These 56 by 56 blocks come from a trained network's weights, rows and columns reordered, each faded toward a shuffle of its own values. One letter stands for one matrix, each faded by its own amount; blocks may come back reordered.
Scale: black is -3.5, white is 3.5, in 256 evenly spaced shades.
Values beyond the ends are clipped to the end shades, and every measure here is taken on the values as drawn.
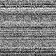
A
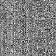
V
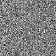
V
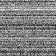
A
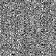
V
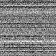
A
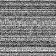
A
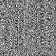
V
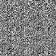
V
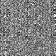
V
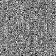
V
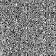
V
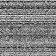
A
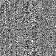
V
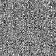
V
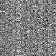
V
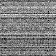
A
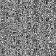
V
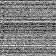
A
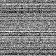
A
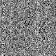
V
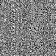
V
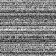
A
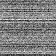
A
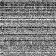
A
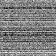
A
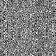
V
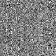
V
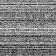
A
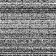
A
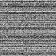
A
